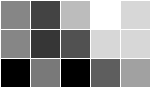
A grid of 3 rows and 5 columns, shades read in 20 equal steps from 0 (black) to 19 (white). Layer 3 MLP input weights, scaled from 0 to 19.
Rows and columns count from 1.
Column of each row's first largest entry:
4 4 5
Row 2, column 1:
10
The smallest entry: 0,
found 2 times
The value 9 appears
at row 3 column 2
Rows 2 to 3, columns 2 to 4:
4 6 16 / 9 0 7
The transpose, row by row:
10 10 0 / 5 4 9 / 14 6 0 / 19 16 7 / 16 16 12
